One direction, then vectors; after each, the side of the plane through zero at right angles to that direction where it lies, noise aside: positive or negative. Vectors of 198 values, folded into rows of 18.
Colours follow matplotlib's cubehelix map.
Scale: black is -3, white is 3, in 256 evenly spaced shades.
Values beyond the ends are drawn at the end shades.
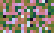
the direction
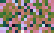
positive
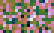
negative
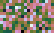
negative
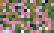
positive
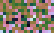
negative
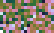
negative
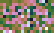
positive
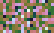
positive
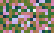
positive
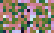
negative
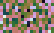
negative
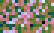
positive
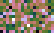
positive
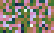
negative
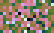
positive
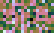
positive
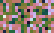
negative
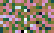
negative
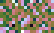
positive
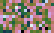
negative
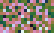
positive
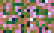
negative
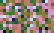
negative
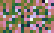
negative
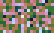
positive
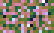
positive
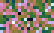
positive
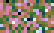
positive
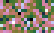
positive
